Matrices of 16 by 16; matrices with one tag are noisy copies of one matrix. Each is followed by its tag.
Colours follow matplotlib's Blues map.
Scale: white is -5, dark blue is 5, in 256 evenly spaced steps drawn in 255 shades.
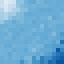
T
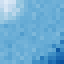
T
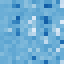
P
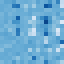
P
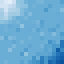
T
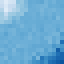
T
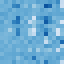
P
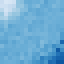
T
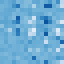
P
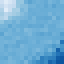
T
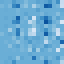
P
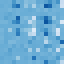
P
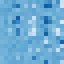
P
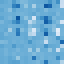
P
